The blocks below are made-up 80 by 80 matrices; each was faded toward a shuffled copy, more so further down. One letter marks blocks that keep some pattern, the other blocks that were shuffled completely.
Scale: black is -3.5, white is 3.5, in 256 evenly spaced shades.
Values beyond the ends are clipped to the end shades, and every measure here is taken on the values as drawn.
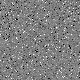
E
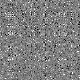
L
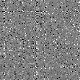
L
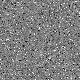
E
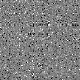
L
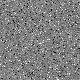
E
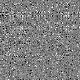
L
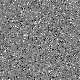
E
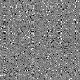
L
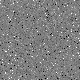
E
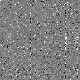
L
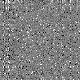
L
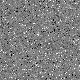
E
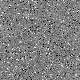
E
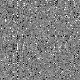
L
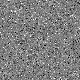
E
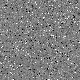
E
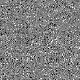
L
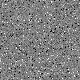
E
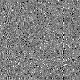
L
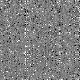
L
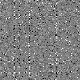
L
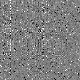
L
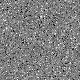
E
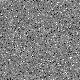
E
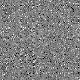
L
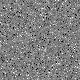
E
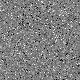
E
